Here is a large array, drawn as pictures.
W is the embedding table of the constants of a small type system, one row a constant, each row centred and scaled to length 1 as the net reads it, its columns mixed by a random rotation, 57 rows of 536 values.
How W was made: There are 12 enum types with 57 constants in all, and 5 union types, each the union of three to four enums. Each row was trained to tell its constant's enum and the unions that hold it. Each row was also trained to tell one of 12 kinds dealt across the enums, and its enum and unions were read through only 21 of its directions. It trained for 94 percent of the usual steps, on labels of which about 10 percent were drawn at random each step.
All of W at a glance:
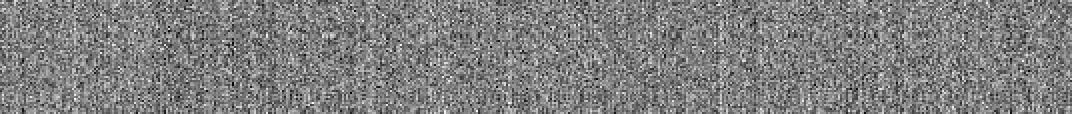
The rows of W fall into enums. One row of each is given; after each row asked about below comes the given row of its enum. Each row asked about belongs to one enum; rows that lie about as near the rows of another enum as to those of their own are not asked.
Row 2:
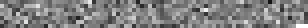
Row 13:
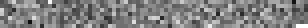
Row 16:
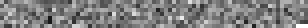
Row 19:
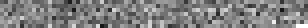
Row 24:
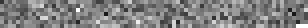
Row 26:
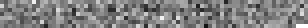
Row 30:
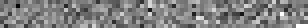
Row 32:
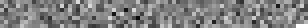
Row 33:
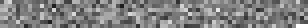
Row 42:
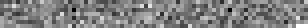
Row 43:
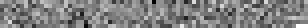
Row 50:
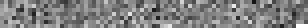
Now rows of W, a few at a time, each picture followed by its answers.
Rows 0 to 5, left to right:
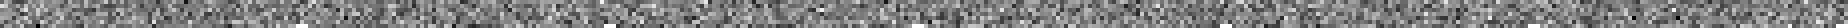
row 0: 50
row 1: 26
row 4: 26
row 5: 32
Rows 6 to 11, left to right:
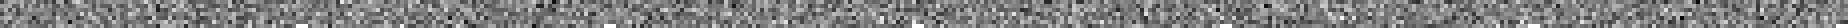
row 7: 43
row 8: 2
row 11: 43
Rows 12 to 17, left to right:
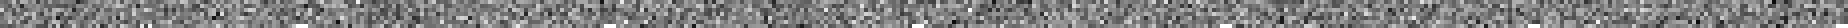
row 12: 26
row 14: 50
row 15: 2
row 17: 16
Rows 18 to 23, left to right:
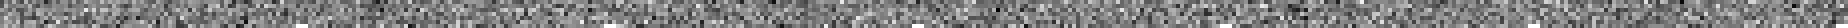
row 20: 43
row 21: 42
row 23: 13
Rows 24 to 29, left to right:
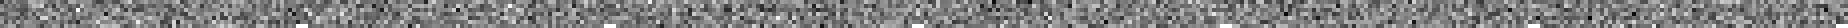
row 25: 30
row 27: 2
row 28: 16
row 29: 26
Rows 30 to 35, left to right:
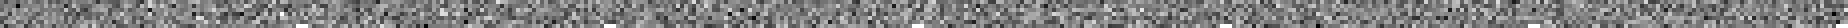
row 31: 16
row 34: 43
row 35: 50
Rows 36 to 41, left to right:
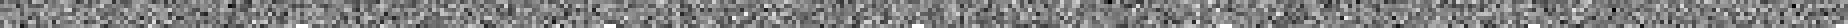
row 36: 43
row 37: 16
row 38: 30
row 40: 2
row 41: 42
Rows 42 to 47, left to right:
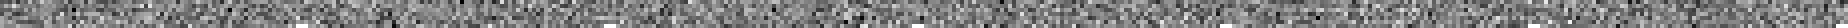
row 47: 50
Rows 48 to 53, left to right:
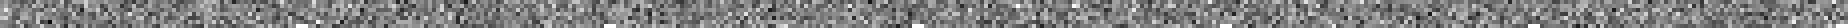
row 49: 50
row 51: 30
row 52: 24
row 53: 42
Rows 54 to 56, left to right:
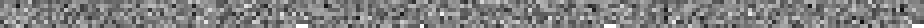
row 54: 30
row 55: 26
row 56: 16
